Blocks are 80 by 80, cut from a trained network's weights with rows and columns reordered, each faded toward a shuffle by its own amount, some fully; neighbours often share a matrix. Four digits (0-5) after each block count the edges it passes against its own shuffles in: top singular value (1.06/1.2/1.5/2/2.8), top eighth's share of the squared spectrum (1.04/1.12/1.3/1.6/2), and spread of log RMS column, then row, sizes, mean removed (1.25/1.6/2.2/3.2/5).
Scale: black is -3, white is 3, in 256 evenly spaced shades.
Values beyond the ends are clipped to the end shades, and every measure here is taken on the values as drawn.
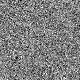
2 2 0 0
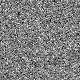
0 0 0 0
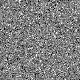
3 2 0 0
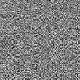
4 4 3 2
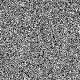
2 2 0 0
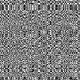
5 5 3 3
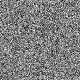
2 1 0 0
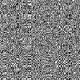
4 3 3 2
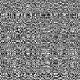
5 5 2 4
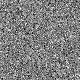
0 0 0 0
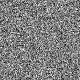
2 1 0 0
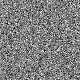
2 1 0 0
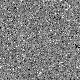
0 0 0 0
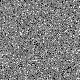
0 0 0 0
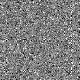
3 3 1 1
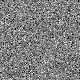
2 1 0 0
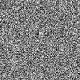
4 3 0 1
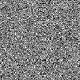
4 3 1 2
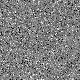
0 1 0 0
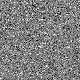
3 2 0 1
